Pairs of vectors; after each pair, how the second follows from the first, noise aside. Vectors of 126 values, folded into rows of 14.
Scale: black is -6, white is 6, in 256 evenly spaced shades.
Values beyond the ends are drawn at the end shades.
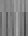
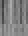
reversed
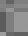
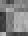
scaled up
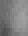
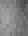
reversed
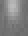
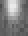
scaled up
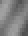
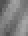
reversed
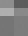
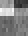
scaled up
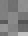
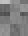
reversed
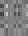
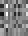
scaled up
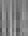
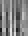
scaled up
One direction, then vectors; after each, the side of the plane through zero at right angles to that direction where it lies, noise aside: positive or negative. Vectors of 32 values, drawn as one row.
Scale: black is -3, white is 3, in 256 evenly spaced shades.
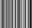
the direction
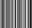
positive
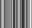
negative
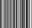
negative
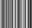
positive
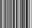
negative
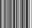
negative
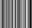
positive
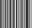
negative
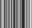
negative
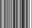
negative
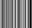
positive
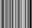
positive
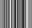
positive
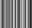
positive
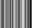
positive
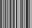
negative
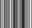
negative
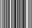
positive
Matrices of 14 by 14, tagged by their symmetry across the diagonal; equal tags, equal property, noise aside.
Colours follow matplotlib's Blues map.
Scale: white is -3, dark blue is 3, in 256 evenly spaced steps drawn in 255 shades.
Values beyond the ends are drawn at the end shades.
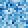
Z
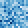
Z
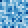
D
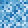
D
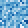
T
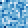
T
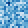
Z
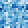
T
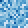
D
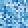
T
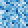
Z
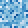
D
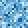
D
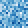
Z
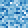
Z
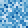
D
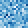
T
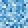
Z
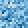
Z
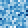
T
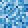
D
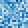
T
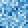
Z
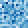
D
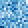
T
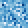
T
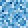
D
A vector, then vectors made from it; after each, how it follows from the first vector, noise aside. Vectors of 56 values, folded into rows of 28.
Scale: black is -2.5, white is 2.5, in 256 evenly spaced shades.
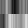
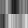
copied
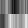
copied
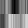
copied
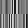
sign-scrambled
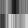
copied
